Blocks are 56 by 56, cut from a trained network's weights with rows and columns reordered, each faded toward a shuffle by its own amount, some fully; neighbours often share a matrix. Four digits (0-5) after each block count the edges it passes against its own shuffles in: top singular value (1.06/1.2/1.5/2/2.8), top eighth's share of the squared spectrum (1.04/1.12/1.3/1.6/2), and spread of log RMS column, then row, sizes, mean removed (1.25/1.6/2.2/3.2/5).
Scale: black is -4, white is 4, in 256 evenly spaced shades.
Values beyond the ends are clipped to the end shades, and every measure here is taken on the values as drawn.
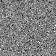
0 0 0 0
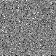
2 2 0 0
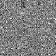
3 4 1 2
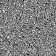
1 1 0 0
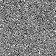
1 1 0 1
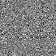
2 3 0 2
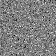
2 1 0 0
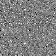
2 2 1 1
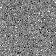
0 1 0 0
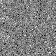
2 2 0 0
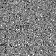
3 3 0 1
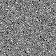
0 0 0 0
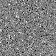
0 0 0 0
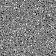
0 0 0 0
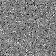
1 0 0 0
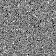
1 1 1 0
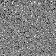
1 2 0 1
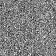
1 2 0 0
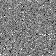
1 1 0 0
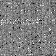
2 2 0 2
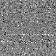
2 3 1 2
